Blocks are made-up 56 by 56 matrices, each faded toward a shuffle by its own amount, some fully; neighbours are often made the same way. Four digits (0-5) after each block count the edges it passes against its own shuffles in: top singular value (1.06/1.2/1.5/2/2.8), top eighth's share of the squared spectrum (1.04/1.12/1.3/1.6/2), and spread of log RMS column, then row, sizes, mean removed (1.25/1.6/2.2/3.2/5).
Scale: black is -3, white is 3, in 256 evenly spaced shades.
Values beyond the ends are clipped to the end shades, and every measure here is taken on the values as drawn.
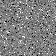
1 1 0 0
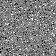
1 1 0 0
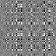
5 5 3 3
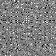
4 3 1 2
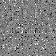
3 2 1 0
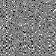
4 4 2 2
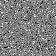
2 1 0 0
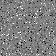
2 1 0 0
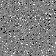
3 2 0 0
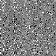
3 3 2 0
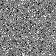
0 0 0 0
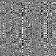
4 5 3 3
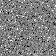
2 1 0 0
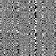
4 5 3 2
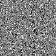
0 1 2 0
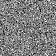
0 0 0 0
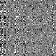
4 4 3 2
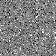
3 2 1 0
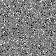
1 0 0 0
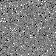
1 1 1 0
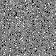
2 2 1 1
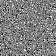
2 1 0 0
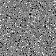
2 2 0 0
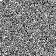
1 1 0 0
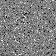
1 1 0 0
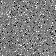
0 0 0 0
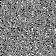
2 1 1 0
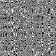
4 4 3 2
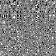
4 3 2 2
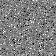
1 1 0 0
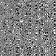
4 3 2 1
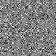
3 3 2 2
